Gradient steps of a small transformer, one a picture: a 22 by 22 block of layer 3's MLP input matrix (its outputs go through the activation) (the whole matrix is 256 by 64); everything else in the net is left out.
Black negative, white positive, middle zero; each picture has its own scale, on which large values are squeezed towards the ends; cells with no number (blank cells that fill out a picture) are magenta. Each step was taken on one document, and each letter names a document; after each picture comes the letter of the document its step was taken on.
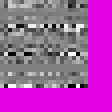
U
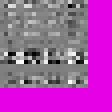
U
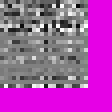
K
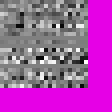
K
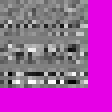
U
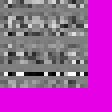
U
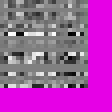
U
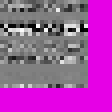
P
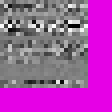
P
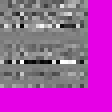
K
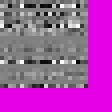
K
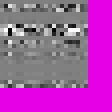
P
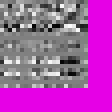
K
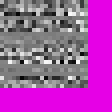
K
